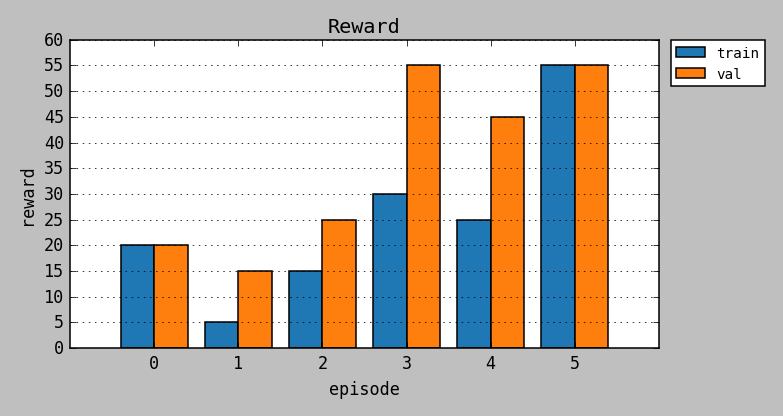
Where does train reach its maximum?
5
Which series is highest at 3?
val
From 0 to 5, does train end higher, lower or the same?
higher
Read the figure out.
Title: Reward
x-axis: episode, ticks 0 1 2 3 4 5
y-axis: reward, ticks 0 5 10 15 20 25 30 35 40 45 50 55 60
Legend: train, val
Values:
train: 20 5 15 30 25 55
val: 20 15 25 55 45 55
